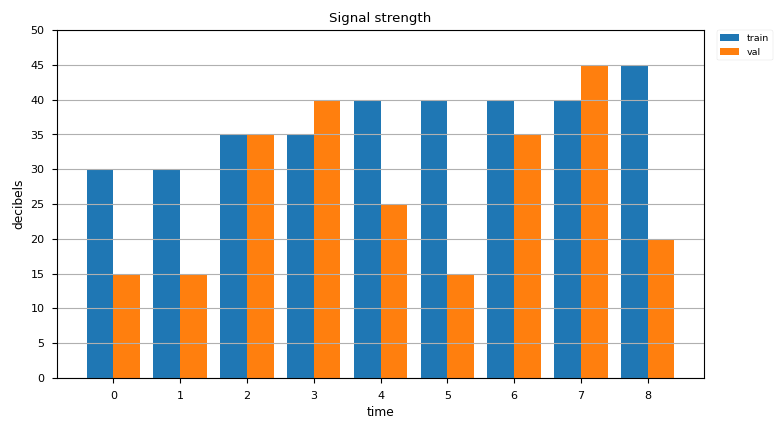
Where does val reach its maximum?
7
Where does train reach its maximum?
8
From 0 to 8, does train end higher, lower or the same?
higher
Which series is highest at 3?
val
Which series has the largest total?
train
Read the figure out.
Title: Signal strength
x-axis: time, ticks 0 1 2 3 4 5 6 7 8
y-axis: decibels, ticks 0 5 10 15 20 25 30 35 40 45 50
Legend: train, val
Values:
train: 30 30 35 35 40 40 40 40 45
val: 15 15 35 40 25 15 35 45 20
